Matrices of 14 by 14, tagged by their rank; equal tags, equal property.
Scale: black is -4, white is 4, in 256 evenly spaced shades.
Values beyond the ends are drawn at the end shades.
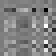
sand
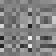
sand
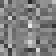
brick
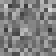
brick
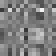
sand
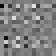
brick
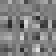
sand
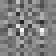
sand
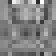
sand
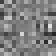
brick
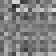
brick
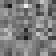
brick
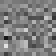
brick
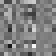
sand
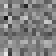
brick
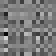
sand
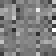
brick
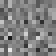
brick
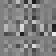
sand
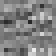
brick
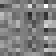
sand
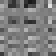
sand
